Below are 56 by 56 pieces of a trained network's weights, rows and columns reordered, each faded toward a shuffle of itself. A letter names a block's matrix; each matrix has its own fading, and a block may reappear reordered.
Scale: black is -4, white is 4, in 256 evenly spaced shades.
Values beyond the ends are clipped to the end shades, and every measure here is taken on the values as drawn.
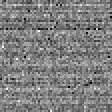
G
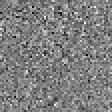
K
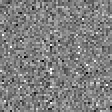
K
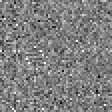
K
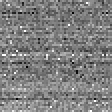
G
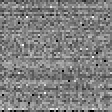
G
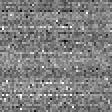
G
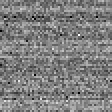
G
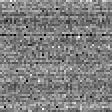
G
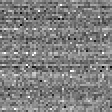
G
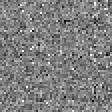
K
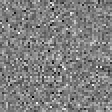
K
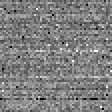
G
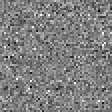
K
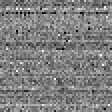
G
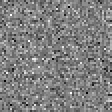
K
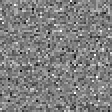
K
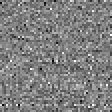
K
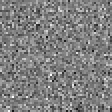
K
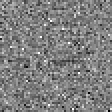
K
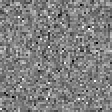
K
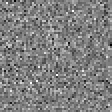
K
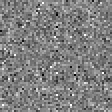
K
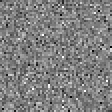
K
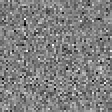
K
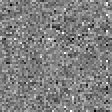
K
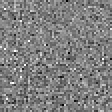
K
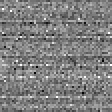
G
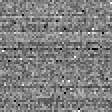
G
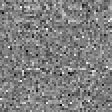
K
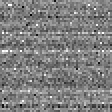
G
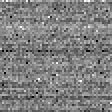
G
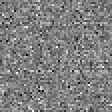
K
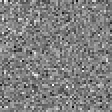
K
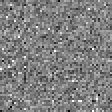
K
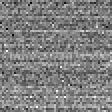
G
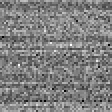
G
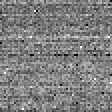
G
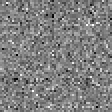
K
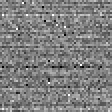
G
